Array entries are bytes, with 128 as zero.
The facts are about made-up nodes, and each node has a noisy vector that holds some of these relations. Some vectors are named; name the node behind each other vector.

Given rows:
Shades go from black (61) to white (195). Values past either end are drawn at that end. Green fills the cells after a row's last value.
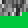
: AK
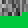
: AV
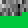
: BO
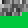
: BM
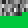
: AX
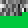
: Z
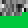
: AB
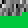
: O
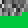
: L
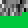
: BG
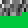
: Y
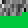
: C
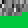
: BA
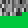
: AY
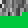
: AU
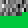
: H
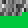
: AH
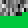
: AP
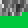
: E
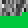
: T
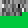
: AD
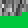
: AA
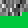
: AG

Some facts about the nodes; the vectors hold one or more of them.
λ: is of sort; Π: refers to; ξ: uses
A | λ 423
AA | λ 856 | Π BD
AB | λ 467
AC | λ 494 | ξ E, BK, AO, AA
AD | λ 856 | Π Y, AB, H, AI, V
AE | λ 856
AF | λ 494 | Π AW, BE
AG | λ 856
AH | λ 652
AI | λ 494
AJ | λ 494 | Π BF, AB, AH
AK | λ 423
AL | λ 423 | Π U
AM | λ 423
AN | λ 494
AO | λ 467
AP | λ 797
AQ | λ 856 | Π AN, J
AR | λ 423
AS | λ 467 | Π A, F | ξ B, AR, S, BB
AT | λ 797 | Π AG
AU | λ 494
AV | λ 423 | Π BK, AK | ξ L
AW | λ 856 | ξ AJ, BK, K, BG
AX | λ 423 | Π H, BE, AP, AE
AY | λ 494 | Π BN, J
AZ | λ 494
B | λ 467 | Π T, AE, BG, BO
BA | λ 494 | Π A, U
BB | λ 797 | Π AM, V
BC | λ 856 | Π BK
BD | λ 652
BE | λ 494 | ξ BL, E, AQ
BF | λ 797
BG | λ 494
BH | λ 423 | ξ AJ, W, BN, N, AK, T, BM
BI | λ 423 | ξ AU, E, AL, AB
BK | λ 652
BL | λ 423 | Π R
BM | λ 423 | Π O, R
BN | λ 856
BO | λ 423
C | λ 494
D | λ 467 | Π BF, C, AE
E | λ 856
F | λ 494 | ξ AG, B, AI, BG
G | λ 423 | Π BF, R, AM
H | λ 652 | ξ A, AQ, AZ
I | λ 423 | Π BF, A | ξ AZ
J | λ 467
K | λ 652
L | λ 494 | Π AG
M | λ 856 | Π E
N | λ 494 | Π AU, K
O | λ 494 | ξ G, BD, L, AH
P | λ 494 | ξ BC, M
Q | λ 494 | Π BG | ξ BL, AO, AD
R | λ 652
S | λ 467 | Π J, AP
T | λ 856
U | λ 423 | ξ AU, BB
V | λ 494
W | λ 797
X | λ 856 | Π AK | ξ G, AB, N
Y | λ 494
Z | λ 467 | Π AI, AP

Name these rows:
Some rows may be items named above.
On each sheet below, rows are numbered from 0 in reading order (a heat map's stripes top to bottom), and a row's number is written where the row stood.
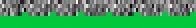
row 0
AN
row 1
U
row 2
U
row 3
D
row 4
H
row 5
AS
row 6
AD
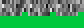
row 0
T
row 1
AQ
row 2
AS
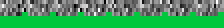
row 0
H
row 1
BB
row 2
AB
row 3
B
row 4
L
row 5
BM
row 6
L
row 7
I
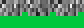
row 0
F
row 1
P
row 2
F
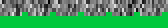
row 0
AK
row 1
BK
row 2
AL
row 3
AJ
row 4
BN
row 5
N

